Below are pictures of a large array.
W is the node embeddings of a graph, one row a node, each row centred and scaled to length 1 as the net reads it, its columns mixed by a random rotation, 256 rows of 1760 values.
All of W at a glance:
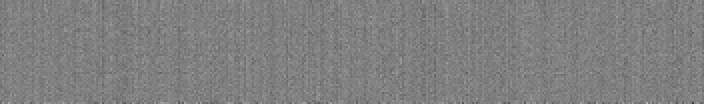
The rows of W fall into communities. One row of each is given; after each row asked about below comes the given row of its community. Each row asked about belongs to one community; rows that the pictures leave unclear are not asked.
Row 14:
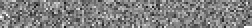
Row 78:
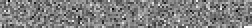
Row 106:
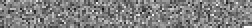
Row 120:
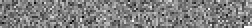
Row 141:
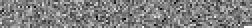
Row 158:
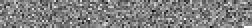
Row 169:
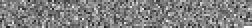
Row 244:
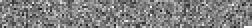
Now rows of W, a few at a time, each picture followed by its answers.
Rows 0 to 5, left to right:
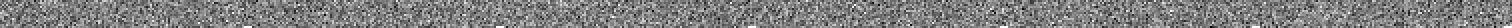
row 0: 14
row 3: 244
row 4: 244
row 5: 244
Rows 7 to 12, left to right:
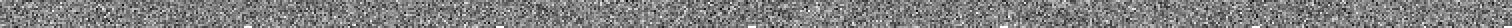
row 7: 244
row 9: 141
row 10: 244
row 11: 14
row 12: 169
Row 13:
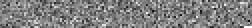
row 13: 158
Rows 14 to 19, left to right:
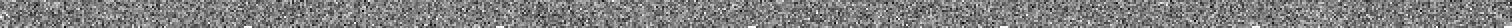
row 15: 169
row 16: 14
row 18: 78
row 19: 244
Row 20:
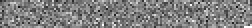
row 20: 169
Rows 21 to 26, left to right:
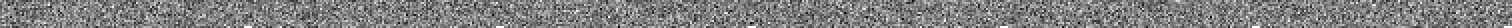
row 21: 244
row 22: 158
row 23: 244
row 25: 120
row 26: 141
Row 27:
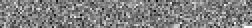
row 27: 158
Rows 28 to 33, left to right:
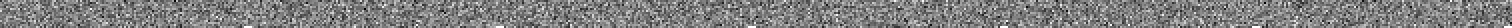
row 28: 158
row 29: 78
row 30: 158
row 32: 169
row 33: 78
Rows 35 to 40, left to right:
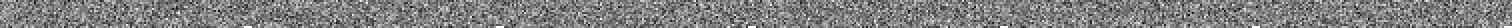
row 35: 14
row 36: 14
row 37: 78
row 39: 158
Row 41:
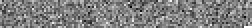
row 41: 120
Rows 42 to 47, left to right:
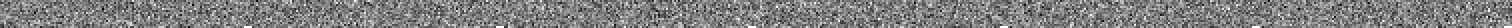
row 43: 169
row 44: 158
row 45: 14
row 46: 14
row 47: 78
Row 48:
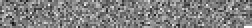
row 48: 244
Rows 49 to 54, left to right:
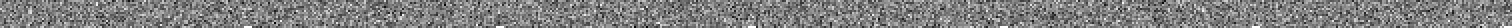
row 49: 141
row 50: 244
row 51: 106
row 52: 169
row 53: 120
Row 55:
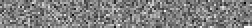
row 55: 141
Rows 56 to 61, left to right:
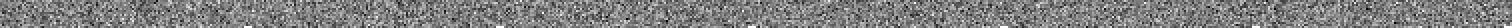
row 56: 120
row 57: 158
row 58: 141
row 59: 158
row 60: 244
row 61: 244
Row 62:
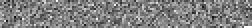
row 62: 78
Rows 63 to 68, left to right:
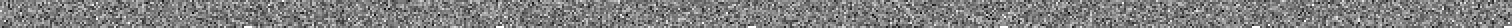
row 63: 78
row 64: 120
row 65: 14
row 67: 14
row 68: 169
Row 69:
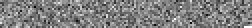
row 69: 141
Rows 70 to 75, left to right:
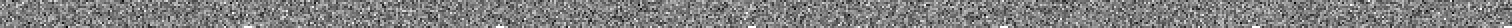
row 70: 106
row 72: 120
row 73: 78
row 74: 169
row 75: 78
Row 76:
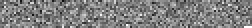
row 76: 14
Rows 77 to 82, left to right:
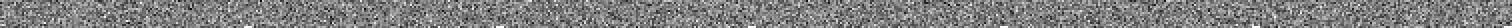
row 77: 244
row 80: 141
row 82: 244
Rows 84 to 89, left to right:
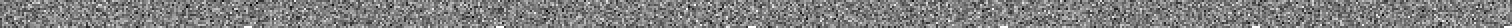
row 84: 244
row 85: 78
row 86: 169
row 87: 158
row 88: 244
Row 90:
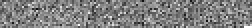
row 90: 244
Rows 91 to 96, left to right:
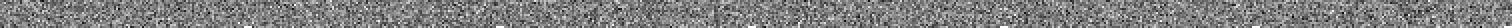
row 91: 158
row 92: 141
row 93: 120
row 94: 169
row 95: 14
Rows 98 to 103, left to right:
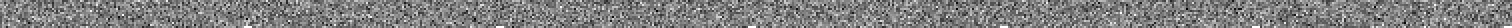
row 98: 106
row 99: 14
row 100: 158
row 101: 141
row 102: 158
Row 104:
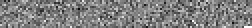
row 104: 169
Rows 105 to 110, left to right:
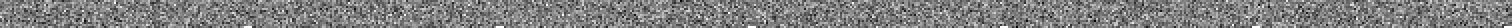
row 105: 14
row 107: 141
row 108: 14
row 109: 120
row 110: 78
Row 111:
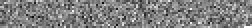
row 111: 120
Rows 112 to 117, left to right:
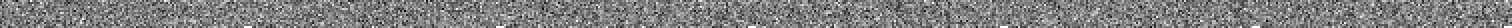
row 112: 169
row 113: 158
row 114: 78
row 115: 120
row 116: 158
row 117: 78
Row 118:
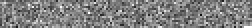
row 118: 244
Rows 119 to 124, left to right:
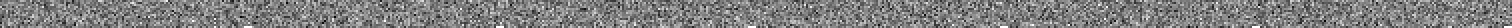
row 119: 169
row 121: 158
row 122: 158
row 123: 78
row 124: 169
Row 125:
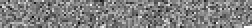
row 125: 78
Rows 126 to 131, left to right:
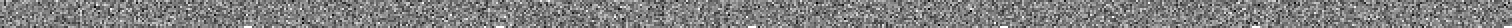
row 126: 106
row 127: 158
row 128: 14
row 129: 14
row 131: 14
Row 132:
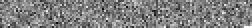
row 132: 158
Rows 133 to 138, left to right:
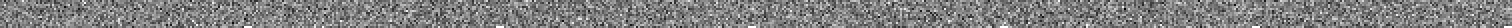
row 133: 169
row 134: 141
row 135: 169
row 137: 120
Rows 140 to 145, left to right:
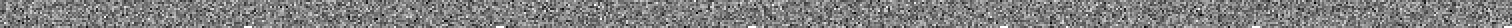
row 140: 244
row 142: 78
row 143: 106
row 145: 78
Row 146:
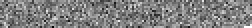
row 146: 158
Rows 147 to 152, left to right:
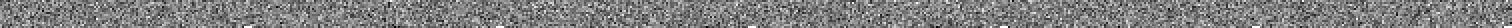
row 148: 106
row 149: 244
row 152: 78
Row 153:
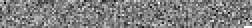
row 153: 106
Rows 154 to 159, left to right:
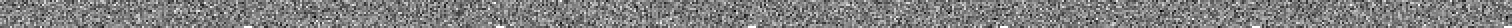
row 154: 141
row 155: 158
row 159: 78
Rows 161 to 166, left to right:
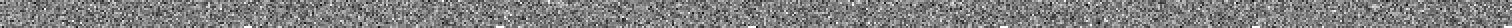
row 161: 78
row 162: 141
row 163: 14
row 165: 120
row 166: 141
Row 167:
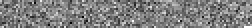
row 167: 120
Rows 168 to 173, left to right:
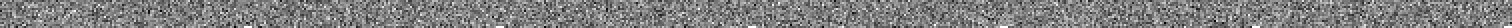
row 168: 244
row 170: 158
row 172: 244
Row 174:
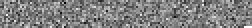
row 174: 14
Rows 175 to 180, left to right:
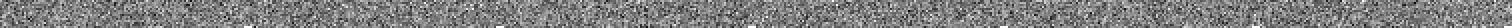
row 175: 244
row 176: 14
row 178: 158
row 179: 120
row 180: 169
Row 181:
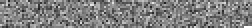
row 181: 78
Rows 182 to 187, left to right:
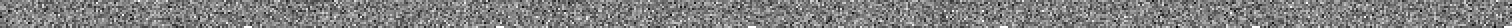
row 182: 106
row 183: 169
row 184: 169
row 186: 158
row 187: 244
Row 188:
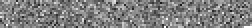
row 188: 14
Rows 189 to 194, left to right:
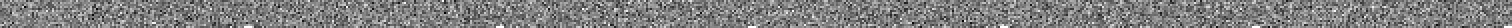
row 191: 106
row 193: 78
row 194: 244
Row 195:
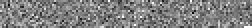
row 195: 78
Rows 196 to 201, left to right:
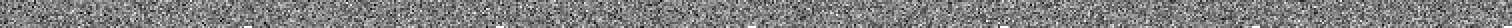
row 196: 120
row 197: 244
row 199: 78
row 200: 78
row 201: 158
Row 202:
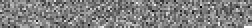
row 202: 158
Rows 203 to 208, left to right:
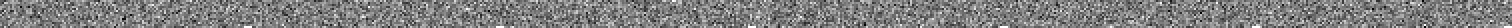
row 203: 141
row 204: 14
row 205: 120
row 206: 14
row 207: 78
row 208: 78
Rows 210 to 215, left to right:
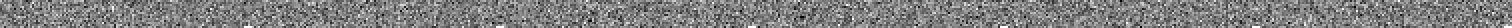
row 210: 244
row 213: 78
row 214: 169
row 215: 106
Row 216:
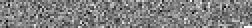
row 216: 78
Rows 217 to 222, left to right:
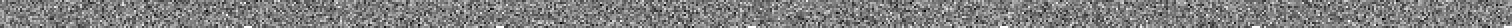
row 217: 158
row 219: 158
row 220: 120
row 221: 14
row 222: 141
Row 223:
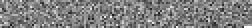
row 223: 244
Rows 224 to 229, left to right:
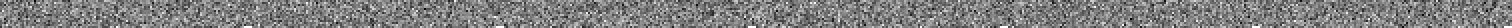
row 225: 14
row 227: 14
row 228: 169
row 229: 158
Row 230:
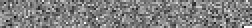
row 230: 78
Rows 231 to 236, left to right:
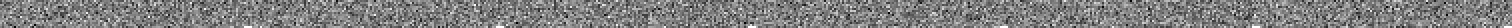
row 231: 158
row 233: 244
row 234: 78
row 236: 106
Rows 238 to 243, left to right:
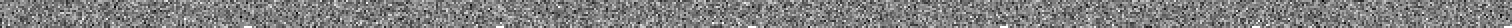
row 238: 169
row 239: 120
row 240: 158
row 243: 14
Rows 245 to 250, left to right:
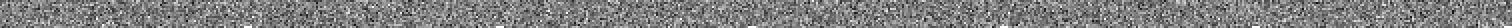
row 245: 78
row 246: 14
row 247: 14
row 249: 120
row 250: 158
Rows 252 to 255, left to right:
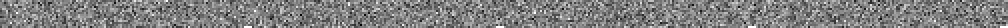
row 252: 106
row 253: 14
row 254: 244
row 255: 141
